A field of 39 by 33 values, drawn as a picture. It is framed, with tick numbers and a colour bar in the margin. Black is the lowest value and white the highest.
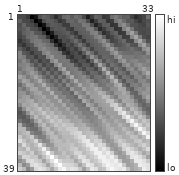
Values rise toward the bottom. The grain runs diagonally down to the right. No row or column stands out.
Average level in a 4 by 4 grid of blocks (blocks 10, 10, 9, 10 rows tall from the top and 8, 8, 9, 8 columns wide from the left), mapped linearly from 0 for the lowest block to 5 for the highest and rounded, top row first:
0 0 1 1 | 2 2 2 2 | 3 3 3 4 | 4 5 5 5
